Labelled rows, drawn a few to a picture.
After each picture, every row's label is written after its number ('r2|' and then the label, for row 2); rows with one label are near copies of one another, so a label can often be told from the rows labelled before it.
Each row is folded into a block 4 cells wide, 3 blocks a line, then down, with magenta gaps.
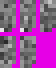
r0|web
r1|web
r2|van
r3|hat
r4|van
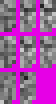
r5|van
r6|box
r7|box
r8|van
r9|box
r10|box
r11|web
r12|hat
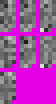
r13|hat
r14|hat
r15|web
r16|van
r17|hat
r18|web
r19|van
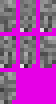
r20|van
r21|web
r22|web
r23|web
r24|web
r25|van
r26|van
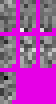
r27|van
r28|web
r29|web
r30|hat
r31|box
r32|box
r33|hat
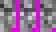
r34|box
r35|box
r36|box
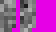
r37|van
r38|hat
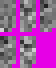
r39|web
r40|box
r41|hat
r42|hat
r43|box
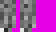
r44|web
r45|web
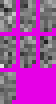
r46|box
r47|hat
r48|van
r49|web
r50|van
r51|hat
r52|van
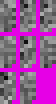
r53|van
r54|hat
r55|hat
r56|van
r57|hat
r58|van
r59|hat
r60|van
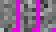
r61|web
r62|van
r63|hat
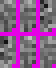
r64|van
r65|van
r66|hat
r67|hat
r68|van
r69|van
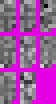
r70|van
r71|van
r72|hat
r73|web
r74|box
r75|web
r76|van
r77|box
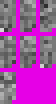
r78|web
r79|van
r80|hat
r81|van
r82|van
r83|web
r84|box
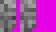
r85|van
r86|van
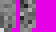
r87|web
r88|hat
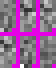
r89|web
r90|box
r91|box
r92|box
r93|web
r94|van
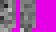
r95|hat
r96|web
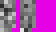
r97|box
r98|web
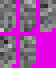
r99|web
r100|van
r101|hat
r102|hat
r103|van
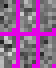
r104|hat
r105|box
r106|van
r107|box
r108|van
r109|hat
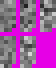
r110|van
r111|hat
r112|box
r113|web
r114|box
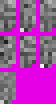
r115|van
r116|web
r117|van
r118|hat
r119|van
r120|web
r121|web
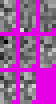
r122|box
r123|web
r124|van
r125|hat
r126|hat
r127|box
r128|box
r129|box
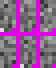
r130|web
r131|van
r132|hat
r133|van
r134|web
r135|van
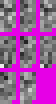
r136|box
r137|hat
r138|box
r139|web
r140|hat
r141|web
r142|hat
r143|box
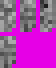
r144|box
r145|van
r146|hat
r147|van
